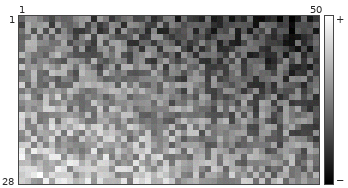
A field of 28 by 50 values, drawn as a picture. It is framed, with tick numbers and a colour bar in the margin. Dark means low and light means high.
Stripes: none. Grain: fine. Average level on the scale: 50%. Ninth with the highest average: bottom left. Slope: up to the bottom left. Ninth with the lowest average: top right.
